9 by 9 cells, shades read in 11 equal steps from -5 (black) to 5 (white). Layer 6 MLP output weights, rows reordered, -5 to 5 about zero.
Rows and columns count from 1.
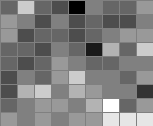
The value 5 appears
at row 8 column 7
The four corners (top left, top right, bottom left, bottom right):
-1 1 1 4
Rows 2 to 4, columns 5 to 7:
-2 -1 -2 / -2 -1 0 / -1 -4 2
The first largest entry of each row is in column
2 1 1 9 4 5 3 7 7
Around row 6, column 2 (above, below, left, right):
-2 2 -2 -1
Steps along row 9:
down up down up same up same same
